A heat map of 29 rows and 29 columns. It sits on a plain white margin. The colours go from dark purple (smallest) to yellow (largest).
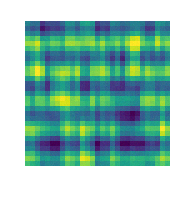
No overall slope runs across the table. Stripes running across repeat 5 times from top to bottom. No seam splits the table. The bottom right is the ninth with the lowest average.
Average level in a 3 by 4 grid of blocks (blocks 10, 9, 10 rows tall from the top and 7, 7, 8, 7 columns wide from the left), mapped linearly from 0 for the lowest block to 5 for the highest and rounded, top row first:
3 4 3 4 / 4 5 1 4 / 2 5 0 3
